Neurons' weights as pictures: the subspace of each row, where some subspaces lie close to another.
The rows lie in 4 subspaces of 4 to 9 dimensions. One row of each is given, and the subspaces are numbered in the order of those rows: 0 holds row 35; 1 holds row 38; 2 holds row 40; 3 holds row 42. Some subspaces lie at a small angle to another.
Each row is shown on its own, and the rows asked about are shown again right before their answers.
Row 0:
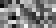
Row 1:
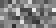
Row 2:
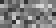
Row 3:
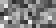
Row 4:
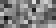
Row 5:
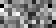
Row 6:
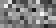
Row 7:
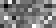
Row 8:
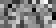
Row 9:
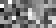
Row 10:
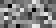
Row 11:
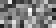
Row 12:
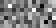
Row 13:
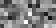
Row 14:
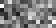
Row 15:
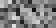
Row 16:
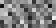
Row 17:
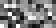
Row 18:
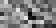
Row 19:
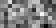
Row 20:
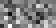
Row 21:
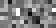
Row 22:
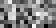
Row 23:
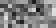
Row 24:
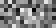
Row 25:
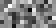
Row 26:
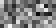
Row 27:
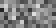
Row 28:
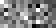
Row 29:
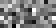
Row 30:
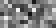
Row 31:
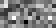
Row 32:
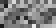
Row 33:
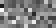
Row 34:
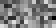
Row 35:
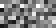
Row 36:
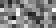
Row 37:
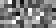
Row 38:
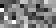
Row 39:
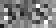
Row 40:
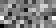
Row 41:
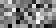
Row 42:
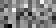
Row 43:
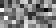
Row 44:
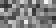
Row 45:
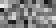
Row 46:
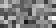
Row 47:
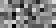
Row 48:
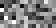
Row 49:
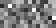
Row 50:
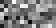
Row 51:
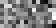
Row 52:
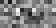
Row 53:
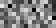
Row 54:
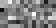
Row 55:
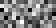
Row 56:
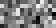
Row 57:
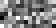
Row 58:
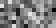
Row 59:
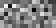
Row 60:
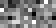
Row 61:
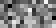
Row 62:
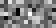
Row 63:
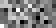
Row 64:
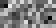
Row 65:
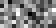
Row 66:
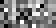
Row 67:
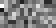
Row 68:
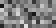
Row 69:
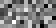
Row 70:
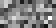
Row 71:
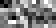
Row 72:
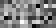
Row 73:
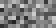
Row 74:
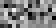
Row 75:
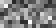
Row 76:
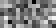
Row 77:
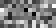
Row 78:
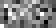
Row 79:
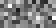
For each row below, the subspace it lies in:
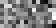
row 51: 0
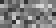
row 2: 2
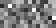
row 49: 1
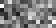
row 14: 2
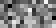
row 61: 2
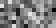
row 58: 0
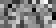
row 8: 0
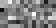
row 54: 2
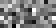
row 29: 2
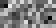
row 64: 0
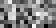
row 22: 3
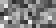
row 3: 1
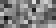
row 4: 1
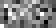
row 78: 3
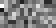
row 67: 1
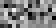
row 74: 3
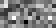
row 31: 2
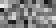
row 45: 1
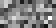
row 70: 2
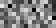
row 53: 1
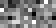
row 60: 2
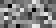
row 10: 3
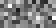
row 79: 1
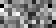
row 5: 2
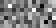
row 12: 3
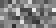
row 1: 0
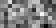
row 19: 3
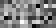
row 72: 3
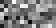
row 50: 1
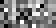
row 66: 3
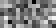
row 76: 3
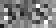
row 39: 3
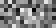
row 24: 1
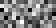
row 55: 3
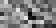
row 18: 3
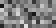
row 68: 2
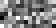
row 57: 2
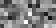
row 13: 3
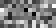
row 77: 2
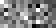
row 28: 3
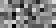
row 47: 2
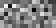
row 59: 3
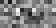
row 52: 1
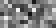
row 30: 3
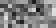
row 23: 3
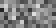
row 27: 3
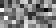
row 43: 3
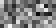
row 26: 3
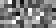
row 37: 2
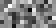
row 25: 2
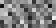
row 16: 2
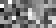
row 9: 2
